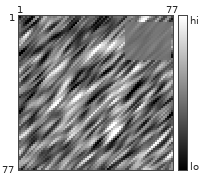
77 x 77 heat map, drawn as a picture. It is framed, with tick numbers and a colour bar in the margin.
In the top right lies a patch that is calmer than the rest. The grain runs diagonally up to the right. The halves do not mirror each other. The top right is the calmest part. No overall slope runs across the table.
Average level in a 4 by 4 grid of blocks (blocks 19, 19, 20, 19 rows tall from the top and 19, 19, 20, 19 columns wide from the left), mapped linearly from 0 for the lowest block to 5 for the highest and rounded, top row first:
1 0 3 3 / 2 3 3 2 / 2 5 4 1 / 2 3 2 4
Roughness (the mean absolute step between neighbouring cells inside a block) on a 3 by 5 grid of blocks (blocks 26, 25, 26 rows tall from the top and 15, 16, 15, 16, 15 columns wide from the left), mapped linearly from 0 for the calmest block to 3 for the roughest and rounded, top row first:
2 2 2 1 0 | 2 2 2 3 2 | 2 2 3 2 3
